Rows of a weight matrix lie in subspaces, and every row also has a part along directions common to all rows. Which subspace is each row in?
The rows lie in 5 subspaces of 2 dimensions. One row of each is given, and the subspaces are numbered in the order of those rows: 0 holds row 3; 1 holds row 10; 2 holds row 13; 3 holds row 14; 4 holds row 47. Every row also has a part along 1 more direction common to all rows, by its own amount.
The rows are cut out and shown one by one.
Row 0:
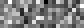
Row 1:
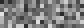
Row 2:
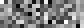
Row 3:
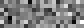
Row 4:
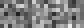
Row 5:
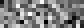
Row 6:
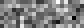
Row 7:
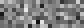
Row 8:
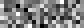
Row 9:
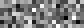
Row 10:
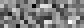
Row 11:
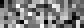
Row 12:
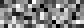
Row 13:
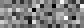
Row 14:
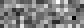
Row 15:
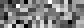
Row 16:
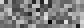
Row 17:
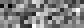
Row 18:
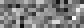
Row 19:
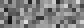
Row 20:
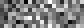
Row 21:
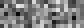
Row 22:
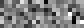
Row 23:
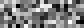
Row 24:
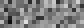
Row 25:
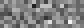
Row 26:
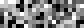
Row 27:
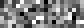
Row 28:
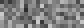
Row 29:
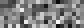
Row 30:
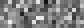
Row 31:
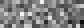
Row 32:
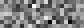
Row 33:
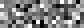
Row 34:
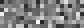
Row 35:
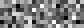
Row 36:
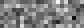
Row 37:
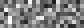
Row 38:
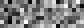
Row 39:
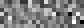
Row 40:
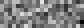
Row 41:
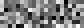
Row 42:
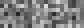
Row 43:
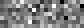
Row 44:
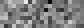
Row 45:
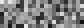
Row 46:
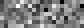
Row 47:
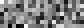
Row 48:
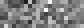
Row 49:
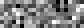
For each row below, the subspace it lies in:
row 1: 4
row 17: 3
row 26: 4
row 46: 2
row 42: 3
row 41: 4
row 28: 4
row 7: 4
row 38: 0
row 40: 1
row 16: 1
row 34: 4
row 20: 2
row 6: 3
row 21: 3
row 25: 1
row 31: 1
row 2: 1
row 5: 1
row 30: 0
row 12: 2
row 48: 2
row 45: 4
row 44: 2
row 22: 0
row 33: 4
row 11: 1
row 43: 2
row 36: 3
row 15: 2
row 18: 3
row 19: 0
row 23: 1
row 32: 1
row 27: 0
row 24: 0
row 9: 2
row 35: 2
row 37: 0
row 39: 0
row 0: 0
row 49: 3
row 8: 4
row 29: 3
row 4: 3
